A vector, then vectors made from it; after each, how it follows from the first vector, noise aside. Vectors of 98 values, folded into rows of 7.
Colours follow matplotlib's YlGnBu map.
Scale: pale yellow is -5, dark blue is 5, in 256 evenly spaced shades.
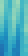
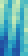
scaled up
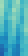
copied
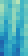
copied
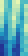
scaled up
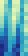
scaled up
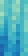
copied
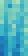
copied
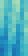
copied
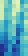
scaled up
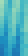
copied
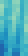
copied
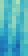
copied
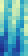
scaled up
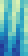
scaled up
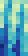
scaled up
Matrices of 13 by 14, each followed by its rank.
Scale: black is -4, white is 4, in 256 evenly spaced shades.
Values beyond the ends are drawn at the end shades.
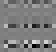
one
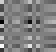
one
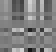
one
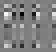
one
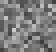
full rank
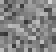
full rank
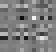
two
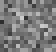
full rank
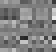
two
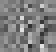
two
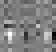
two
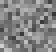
full rank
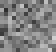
full rank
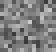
full rank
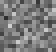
full rank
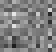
two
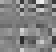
two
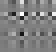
one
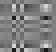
one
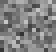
full rank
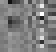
two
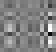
one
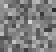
full rank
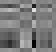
one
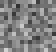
full rank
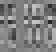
two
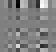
one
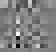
two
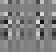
one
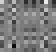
two
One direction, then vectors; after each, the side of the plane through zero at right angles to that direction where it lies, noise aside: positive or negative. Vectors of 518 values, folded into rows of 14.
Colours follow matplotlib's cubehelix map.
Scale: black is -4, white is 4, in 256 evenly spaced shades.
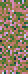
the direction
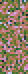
negative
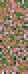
positive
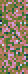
negative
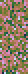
negative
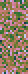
positive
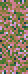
positive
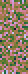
positive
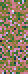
positive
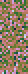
positive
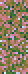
negative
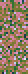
negative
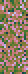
negative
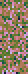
positive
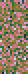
negative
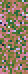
positive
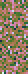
positive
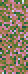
positive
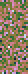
positive
